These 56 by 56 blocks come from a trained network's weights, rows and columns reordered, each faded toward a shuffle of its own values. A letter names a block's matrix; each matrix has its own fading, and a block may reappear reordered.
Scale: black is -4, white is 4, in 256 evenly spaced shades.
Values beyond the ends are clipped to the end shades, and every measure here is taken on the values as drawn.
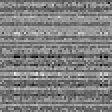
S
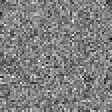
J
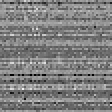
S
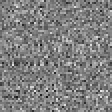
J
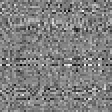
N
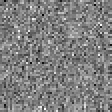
J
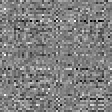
N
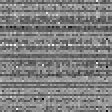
S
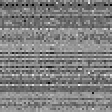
S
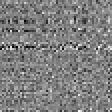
N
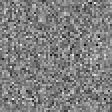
J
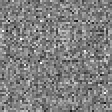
J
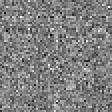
J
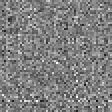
J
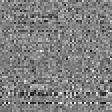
N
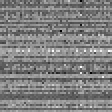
S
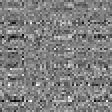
N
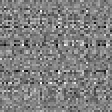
N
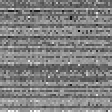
S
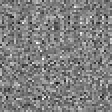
J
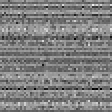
S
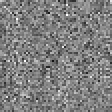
J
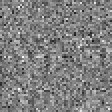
J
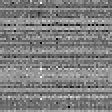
S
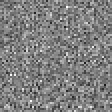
J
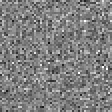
J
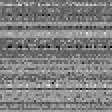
S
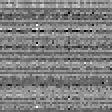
S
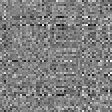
N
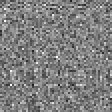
J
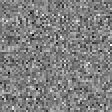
J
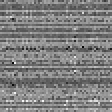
S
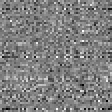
N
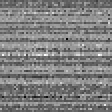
S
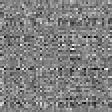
N
